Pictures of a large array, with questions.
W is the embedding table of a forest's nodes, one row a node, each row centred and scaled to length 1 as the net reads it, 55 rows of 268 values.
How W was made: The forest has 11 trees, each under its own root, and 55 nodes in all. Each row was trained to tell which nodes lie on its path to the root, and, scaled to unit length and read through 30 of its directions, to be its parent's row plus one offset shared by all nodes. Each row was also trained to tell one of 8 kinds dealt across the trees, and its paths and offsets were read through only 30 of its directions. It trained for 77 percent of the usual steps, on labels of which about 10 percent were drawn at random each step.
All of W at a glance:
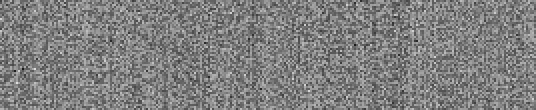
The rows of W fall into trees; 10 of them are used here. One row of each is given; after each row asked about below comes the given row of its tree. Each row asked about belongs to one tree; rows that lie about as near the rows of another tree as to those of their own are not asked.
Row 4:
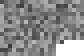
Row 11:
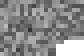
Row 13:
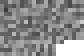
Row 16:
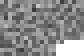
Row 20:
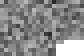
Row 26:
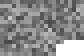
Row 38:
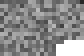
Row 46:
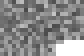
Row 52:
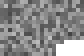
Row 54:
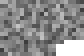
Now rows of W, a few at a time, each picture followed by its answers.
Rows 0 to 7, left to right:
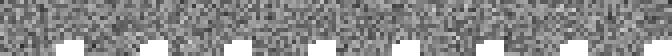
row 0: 38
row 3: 16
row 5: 46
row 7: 26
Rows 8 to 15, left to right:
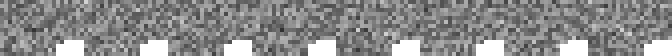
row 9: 54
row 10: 52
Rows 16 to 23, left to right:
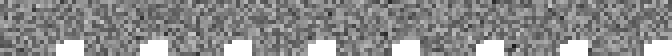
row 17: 4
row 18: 13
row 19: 54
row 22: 38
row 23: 20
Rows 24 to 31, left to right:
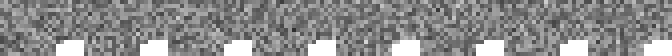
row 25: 13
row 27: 13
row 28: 46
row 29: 52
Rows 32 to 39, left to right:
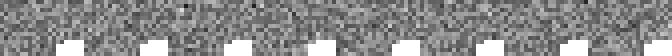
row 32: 13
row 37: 11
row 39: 20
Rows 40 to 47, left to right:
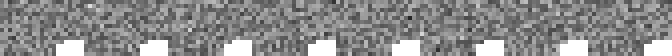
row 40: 52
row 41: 26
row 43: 38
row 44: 16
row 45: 11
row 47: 38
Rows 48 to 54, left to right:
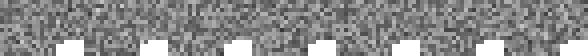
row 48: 52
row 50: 11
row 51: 11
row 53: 46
